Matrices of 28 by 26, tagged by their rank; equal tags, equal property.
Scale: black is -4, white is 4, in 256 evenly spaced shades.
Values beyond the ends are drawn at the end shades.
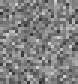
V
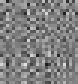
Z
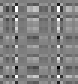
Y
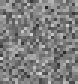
V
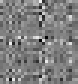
Z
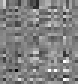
Z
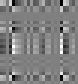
Y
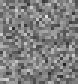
V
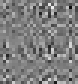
Z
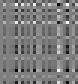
Y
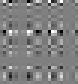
Y
